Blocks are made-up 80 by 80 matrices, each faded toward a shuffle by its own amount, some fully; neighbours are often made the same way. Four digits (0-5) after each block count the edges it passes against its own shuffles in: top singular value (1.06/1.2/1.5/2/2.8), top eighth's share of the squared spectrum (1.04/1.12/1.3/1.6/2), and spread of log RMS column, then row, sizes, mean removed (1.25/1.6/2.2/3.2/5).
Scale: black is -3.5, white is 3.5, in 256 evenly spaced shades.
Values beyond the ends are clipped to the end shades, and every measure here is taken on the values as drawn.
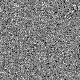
0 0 0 0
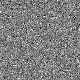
0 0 0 1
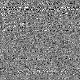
2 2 0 3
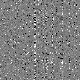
4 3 2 1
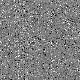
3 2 1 0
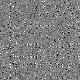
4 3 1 1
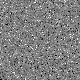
0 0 0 0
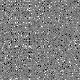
4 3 2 1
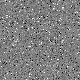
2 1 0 0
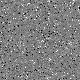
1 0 0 0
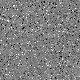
0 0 0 0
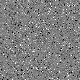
2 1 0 0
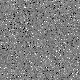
2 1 0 0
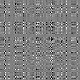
5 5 4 4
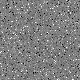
0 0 0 0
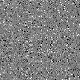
3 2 1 1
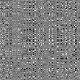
5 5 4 3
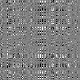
5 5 4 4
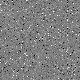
2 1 0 0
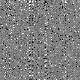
4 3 2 1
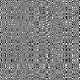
5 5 4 3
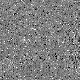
3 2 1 1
